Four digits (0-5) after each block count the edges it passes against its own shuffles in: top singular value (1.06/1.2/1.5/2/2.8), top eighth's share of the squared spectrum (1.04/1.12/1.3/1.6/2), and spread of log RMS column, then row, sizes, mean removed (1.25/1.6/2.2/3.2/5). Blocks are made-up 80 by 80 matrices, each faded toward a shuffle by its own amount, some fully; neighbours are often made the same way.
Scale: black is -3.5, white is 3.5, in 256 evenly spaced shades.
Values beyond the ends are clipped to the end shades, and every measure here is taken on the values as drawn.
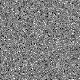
3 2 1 1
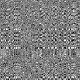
5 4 3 3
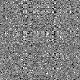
4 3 2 2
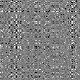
5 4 3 3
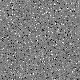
1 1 0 0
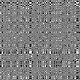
5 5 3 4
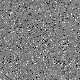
3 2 1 0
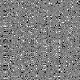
4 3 2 2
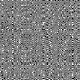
5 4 3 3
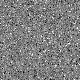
0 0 0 0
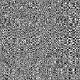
4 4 3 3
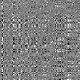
5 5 3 3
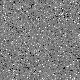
0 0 0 0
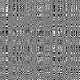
5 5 4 4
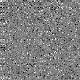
4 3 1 1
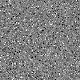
3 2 1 0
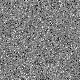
0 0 0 0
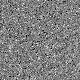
0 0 0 0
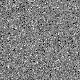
0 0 1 0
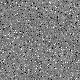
1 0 0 0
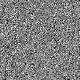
0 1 2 0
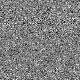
1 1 0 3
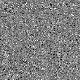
3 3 1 1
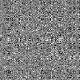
4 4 2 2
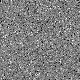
0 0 0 0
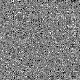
3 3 1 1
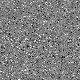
0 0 0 1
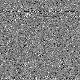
2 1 0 2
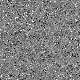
0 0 0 0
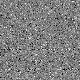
1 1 0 2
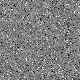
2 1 0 0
